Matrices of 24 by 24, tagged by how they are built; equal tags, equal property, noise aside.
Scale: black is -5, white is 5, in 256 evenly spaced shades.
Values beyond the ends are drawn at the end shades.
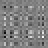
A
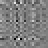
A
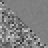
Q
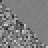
Q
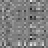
A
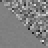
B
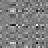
A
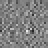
A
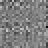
A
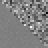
B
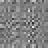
A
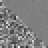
Q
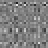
A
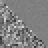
Q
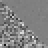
Q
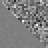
B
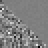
Q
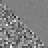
Q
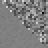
B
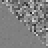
B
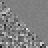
Q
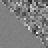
B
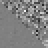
B
